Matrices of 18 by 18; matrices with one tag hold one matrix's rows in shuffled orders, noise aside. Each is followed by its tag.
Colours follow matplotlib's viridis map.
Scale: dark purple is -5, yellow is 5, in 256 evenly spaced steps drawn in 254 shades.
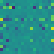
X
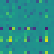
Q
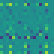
Q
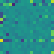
X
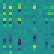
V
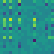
V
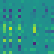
V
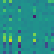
V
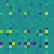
Q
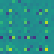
Q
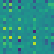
V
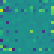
X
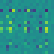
Q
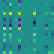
V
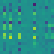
V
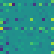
X
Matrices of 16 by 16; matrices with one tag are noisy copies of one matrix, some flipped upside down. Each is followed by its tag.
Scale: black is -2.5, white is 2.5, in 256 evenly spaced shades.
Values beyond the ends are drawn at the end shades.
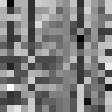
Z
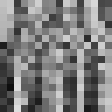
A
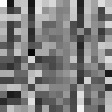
Z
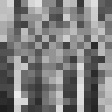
A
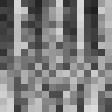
A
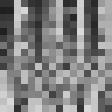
A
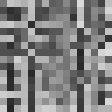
Z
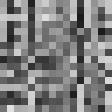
Z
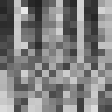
A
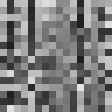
Z
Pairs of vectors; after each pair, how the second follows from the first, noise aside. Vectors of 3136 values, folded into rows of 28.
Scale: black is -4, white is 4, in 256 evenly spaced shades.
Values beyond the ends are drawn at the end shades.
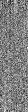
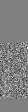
partly zeroed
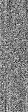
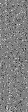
partly zeroed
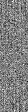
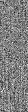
wrapped around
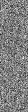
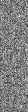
wrapped around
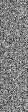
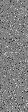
partly zeroed
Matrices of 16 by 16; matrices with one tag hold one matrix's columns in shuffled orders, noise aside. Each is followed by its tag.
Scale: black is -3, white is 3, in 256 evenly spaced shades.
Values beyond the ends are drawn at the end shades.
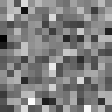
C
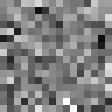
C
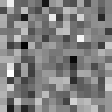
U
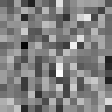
U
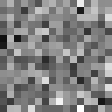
C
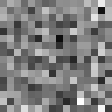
C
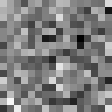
C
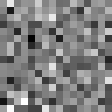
C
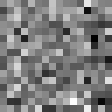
C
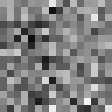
C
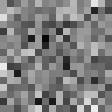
C
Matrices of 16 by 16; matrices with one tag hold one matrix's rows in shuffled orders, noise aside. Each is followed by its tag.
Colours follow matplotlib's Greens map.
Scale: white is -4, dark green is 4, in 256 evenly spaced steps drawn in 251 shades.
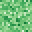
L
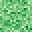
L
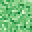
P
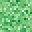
L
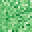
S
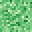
L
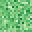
S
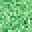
L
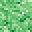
P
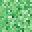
S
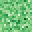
L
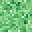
L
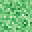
L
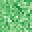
S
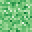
L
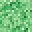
L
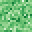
L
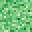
P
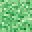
P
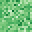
S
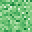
L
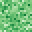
P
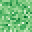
L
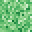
S
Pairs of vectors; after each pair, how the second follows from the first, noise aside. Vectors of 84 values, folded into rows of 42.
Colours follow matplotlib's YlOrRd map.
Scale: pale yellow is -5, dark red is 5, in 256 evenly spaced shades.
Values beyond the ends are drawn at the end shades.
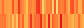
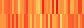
negated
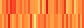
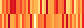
scaled up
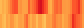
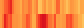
reversed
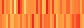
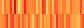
negated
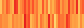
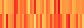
reversed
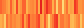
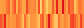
negated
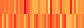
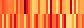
scaled up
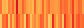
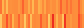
partly zeroed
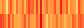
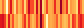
scaled up
